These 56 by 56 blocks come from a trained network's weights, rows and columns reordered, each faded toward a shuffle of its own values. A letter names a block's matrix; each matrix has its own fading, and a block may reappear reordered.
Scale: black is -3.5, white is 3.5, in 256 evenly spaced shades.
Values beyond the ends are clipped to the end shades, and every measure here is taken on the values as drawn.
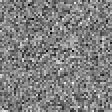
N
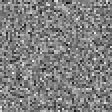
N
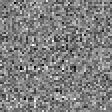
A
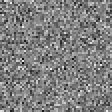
N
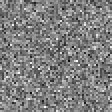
N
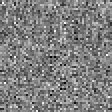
A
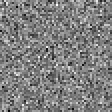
N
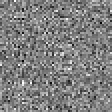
A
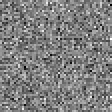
A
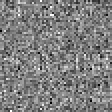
A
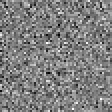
A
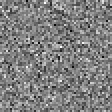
N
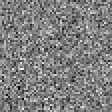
N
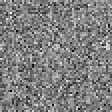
N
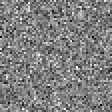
N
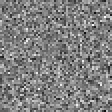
N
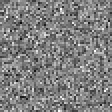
N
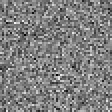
N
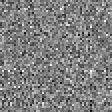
A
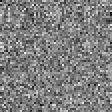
A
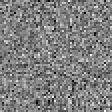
A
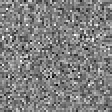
N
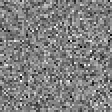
A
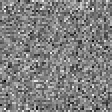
A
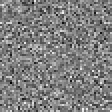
A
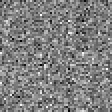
A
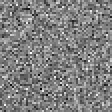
N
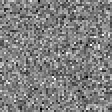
N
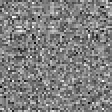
A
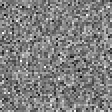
N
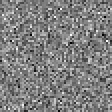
N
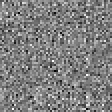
A
